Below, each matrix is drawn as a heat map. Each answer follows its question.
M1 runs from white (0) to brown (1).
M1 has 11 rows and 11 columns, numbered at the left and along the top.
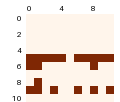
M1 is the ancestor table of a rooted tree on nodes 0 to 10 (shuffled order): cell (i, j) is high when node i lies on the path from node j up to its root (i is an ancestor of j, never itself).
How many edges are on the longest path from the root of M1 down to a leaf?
4
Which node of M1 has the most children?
5
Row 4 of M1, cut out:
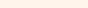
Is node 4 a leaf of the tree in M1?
yes
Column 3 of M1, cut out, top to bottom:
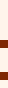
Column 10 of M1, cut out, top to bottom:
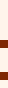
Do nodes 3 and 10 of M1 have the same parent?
yes
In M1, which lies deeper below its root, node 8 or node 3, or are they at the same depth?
node 8
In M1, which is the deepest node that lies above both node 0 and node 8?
6
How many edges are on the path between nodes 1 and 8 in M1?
1
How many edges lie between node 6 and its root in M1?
2
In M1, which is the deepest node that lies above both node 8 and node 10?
9
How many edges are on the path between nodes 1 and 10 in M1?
4
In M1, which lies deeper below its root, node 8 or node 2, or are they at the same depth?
node 8
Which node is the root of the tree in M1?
5
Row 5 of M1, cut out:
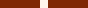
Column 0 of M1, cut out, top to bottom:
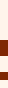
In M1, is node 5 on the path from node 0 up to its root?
yes
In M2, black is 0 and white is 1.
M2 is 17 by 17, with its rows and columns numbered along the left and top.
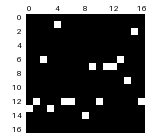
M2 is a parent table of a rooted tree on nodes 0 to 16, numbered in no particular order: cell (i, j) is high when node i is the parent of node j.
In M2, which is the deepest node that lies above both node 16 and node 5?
12
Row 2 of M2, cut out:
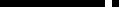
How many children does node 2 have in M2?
1
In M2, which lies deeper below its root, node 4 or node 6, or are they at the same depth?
node 4
